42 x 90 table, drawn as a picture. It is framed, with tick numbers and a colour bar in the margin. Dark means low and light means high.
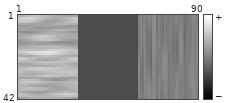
The table splits into one row of 3 panels. Panel 1,1: high, streaked across. Panel 1,2: low, flat. Panel 1,3: middling, streaked downward, faint in contrast.
